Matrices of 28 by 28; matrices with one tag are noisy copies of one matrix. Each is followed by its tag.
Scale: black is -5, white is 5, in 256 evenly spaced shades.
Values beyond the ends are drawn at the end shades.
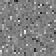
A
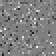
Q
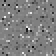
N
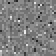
A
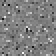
N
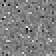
N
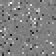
Q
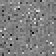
Q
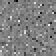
A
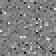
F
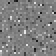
A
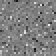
A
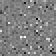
F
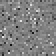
Q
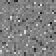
A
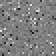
Q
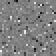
A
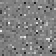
F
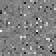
F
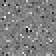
N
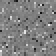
A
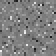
A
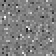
N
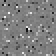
N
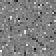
A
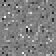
N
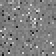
Q
